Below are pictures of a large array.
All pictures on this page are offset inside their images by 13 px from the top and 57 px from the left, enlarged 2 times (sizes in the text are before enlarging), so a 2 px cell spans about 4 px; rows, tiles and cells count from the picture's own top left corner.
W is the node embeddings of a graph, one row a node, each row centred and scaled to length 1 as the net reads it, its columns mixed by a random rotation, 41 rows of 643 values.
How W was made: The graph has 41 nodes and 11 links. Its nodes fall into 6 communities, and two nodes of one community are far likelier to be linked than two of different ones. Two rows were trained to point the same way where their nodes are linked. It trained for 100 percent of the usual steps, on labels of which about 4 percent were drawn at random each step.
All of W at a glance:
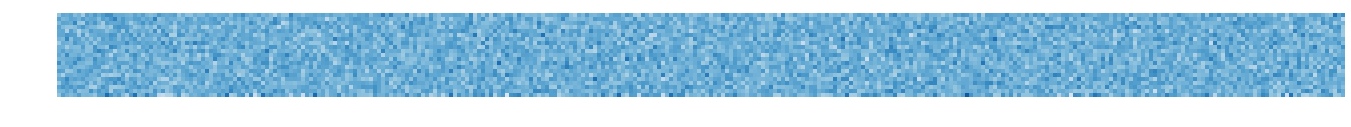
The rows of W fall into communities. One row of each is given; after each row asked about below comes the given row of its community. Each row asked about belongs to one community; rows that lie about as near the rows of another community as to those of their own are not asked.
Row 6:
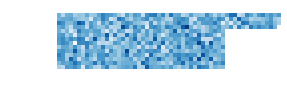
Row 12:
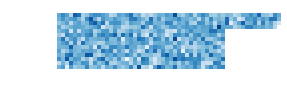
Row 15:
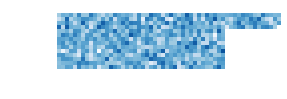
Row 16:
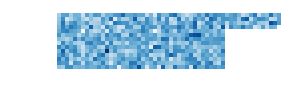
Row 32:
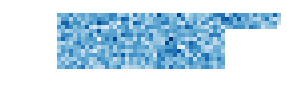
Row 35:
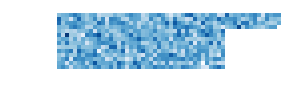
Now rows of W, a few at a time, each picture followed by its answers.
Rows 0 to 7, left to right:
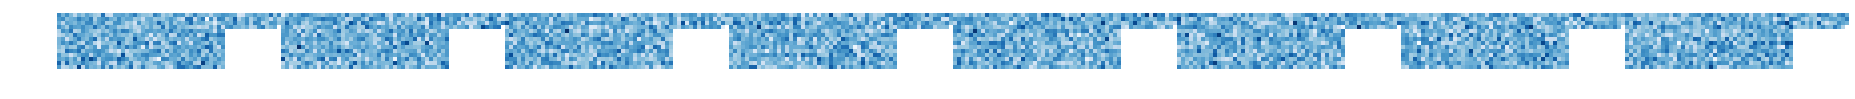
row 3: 32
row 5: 35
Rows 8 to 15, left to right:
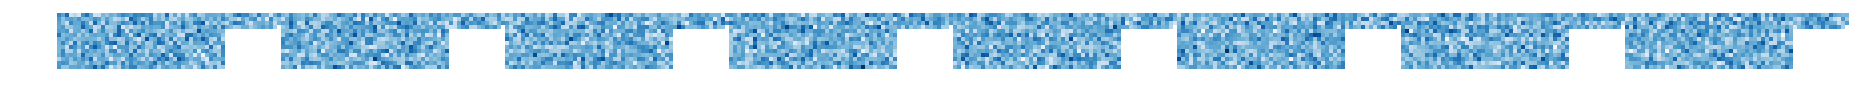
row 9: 15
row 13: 16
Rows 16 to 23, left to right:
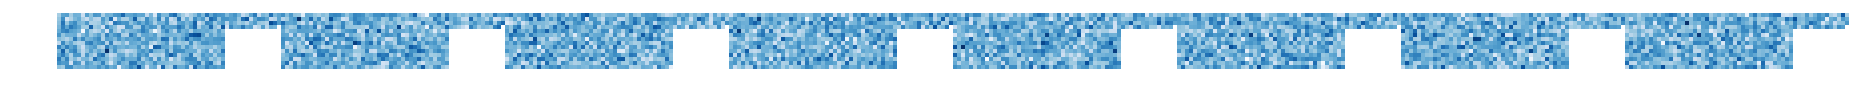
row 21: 12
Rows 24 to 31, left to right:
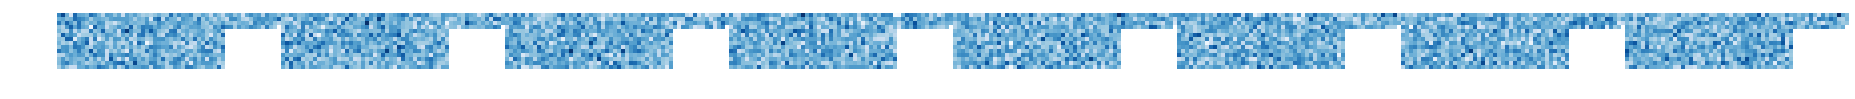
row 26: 15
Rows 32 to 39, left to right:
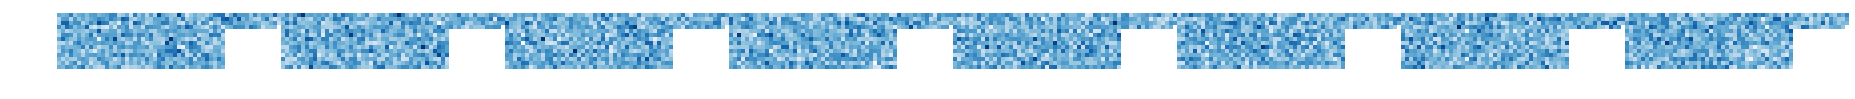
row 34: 6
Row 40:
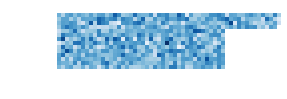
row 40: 32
